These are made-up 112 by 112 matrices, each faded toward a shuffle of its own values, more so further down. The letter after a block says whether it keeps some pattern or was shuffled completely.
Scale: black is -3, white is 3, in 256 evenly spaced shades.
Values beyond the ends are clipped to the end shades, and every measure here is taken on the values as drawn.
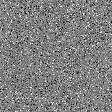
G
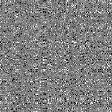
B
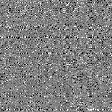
B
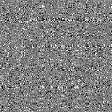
B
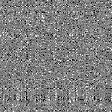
B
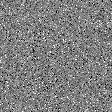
G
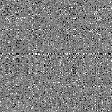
B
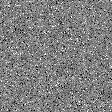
G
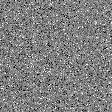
G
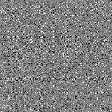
B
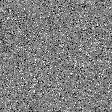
G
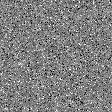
G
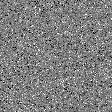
G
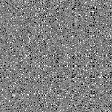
B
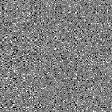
B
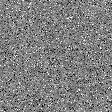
G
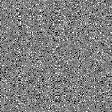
B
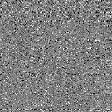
B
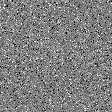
G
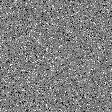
G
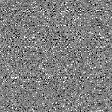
B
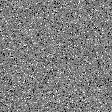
G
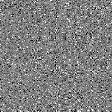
B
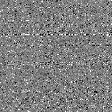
B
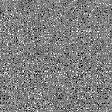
B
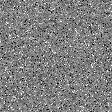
G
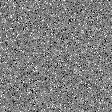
G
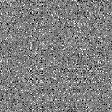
B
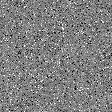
G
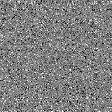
B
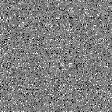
B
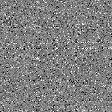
B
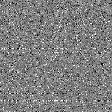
B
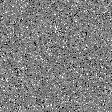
G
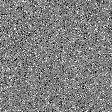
G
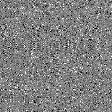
B
